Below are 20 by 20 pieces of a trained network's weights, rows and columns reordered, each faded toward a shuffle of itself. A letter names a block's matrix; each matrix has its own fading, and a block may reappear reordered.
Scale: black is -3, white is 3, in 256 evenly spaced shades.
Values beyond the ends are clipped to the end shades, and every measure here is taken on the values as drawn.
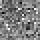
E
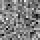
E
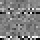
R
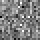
E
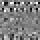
R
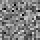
E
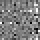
R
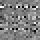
R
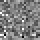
E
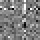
R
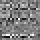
R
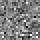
E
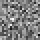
E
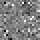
E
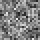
E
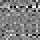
R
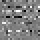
R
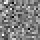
E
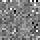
E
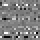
R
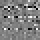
R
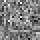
E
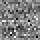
E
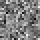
E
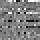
R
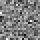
E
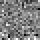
E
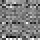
R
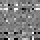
R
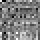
R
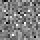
E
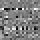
R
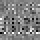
R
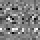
R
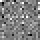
E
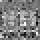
R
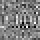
R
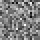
E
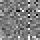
R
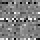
R
